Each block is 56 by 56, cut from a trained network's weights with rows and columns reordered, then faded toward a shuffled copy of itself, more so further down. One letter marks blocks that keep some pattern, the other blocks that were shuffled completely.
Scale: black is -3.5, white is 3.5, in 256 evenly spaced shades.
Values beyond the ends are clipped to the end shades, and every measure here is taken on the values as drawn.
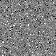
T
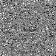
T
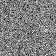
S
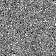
S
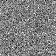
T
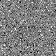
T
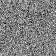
S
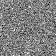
S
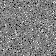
S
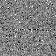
T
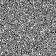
S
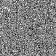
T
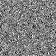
T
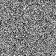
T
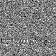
T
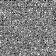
T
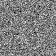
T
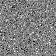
S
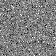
S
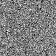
S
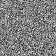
S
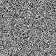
S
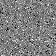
S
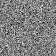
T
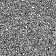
S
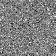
T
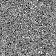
S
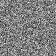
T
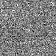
T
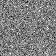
S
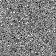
S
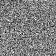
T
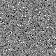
S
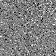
T
